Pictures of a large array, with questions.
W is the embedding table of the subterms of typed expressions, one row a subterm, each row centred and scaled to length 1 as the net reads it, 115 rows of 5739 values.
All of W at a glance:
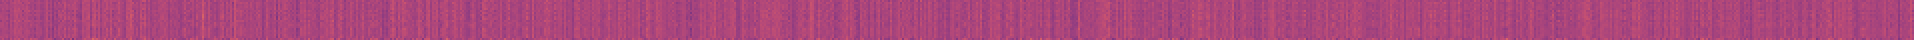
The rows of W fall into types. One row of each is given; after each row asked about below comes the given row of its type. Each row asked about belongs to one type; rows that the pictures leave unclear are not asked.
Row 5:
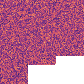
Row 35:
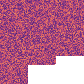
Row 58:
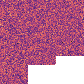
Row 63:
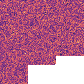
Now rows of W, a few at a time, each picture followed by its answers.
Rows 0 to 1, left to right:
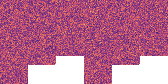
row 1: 5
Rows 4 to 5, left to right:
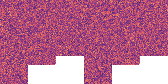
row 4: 58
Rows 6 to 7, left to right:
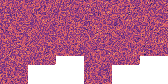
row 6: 63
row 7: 63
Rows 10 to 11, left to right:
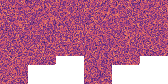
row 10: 35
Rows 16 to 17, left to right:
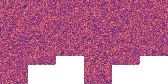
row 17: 58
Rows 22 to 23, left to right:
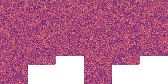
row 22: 58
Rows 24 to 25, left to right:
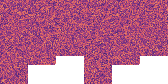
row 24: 5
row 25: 5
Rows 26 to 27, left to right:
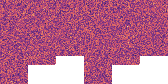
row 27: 58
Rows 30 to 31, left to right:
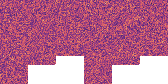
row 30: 63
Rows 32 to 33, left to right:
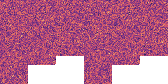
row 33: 63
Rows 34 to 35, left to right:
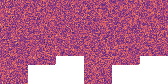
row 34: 5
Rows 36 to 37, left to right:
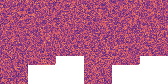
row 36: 5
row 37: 35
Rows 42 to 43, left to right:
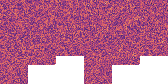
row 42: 35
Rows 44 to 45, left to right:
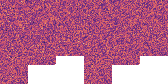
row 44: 35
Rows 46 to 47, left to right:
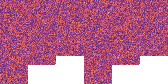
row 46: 63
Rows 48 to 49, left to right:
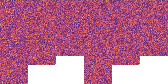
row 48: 5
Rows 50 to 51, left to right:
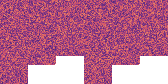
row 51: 35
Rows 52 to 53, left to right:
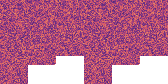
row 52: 35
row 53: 35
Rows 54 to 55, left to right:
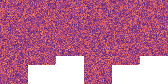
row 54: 58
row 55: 35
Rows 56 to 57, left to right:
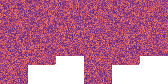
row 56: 35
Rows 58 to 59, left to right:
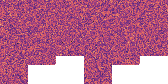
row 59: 5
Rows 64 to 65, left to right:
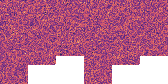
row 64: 63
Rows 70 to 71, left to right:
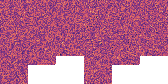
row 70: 5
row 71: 5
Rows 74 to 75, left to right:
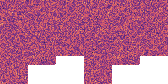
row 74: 35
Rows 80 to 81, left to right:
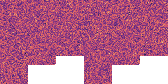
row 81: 63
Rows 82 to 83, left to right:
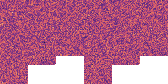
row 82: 35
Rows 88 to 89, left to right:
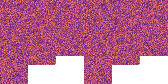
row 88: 5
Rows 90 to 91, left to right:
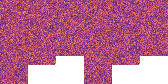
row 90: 63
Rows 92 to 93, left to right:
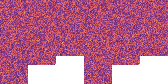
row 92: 5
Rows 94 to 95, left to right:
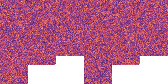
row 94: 35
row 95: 5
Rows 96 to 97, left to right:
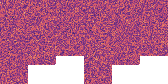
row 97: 63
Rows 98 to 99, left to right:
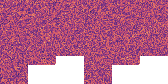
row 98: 5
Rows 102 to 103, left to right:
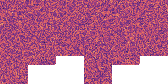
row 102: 35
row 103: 5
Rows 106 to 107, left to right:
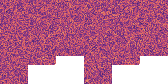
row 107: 5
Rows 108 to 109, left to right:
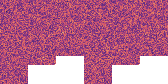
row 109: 35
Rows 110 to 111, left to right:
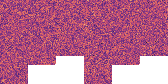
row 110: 5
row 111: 58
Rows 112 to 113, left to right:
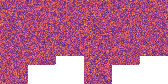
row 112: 35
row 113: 58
